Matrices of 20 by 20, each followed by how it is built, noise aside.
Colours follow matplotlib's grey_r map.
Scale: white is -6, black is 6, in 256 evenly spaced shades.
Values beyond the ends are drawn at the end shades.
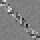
banded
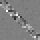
banded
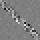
banded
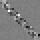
banded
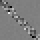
banded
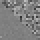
upper triangular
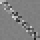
banded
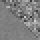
upper triangular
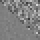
upper triangular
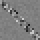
banded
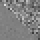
upper triangular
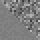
upper triangular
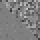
upper triangular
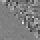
upper triangular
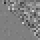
upper triangular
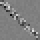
banded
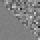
upper triangular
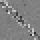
banded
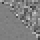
upper triangular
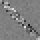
banded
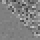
upper triangular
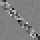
banded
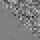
upper triangular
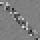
banded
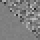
upper triangular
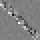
banded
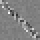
banded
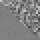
upper triangular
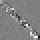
banded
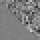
upper triangular
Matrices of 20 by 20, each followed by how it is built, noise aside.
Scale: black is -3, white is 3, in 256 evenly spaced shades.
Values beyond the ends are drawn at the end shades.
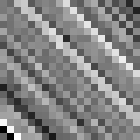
Toeplitz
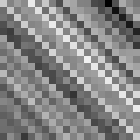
Toeplitz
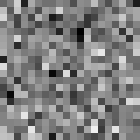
noise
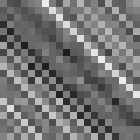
Toeplitz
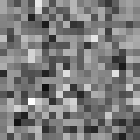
noise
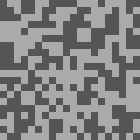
noise
